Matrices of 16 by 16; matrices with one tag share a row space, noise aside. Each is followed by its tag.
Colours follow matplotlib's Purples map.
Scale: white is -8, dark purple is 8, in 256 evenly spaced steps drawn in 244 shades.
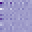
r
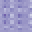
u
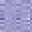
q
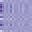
r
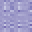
u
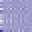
r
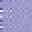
r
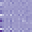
r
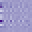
r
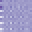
r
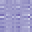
q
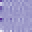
r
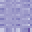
q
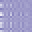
r
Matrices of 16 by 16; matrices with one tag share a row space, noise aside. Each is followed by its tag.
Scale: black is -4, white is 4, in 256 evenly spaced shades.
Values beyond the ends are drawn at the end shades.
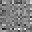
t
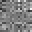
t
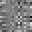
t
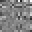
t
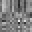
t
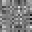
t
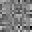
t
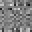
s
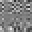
s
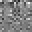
s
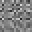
s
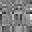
t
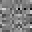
t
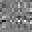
t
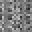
s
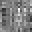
t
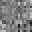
t
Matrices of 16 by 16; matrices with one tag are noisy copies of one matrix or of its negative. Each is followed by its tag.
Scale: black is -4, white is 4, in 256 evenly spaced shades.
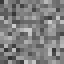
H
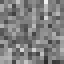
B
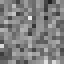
B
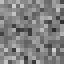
H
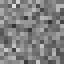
H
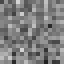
B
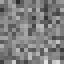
B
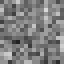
B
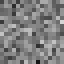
H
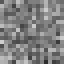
B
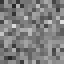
H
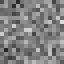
H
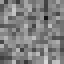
B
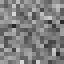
H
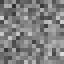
H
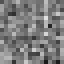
B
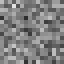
H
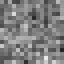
B
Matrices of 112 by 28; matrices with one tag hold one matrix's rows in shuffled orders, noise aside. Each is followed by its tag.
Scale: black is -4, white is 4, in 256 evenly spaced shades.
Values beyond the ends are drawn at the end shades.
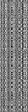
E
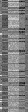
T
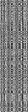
E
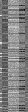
T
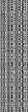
E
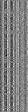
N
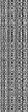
E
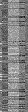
T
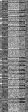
T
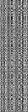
E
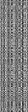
E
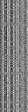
N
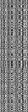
E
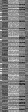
T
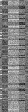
T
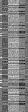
T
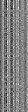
N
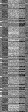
T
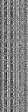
N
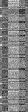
T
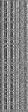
N
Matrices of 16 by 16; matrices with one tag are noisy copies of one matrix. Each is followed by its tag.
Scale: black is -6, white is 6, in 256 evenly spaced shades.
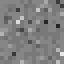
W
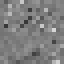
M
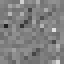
M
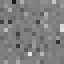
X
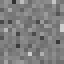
X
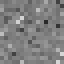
W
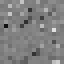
M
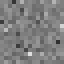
X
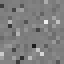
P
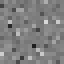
P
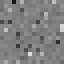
X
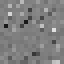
M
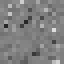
M
